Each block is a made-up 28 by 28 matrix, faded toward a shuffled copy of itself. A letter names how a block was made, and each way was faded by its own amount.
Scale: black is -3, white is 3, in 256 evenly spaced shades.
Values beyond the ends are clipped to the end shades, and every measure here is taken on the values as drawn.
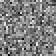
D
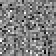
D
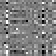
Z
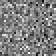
D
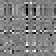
Z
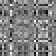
Z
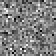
D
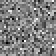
D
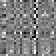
Z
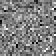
D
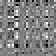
Z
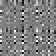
Z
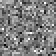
D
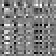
Z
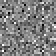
D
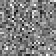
D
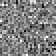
D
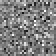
D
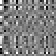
Z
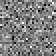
D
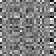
Z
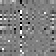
Z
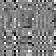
Z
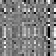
Z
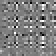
Z
